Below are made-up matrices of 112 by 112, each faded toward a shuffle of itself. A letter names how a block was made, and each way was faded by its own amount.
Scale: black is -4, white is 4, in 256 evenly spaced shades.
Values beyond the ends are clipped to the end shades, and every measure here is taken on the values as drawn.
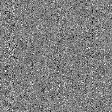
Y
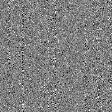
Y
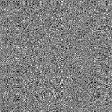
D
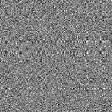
D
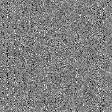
Y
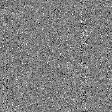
Y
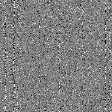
Y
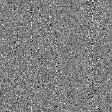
Y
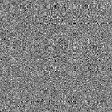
D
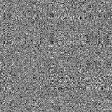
D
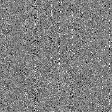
Y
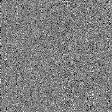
Y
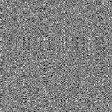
D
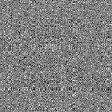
D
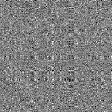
D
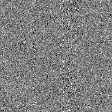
Y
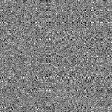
D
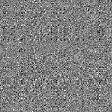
D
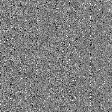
Y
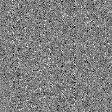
Y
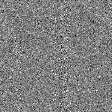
Y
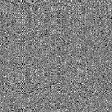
D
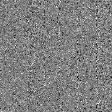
Y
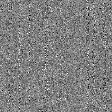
Y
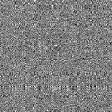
D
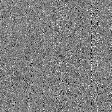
Y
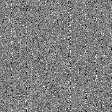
Y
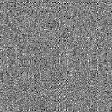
D
